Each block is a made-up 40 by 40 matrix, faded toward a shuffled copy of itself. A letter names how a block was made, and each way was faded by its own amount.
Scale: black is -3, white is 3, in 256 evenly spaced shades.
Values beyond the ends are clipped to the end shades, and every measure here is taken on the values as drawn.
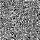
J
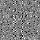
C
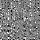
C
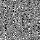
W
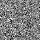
J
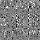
C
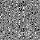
W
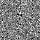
J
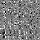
C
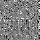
C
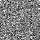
J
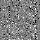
W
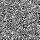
J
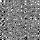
C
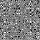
C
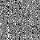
W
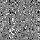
C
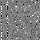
C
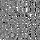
C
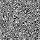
W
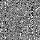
W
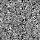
J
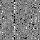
C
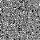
W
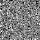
J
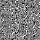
W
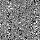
W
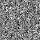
J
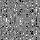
C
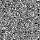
J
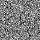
J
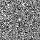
J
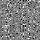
C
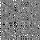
C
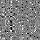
C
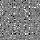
C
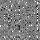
C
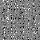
C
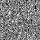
J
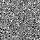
J
